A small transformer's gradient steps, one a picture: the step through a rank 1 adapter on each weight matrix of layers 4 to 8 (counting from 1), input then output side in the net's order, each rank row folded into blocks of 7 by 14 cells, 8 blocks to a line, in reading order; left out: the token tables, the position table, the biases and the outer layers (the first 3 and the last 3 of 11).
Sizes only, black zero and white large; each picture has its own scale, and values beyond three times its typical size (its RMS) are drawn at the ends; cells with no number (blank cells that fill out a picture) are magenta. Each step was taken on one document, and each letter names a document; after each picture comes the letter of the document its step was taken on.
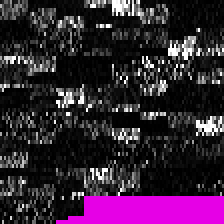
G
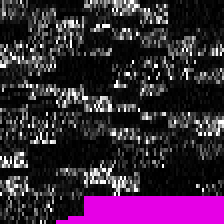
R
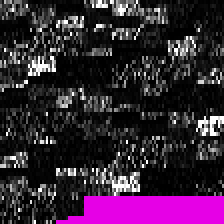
G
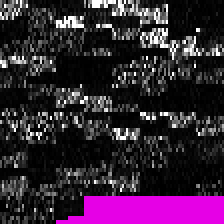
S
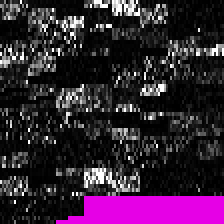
G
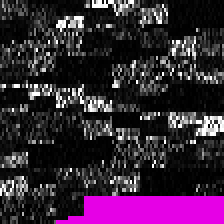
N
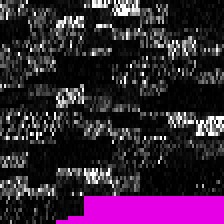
S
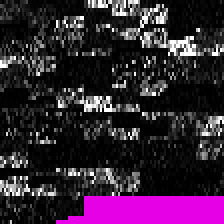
R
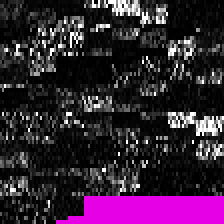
G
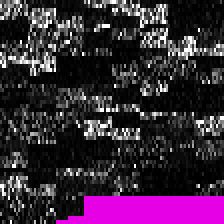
R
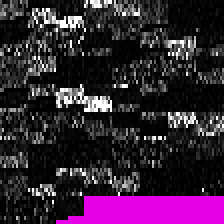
S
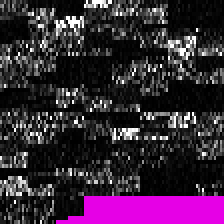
S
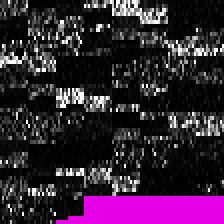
N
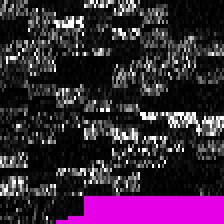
S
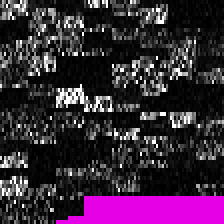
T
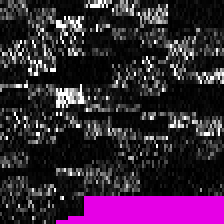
R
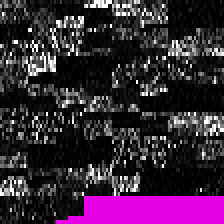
N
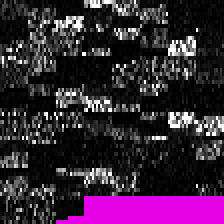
T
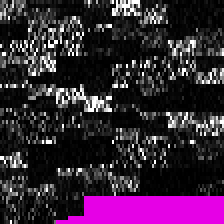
N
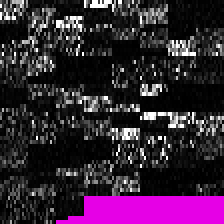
T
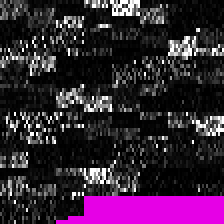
G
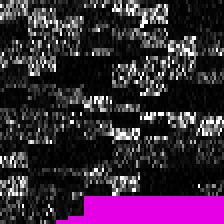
N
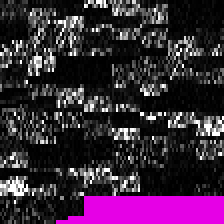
R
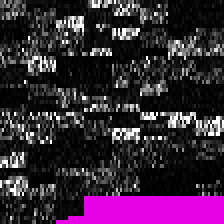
S
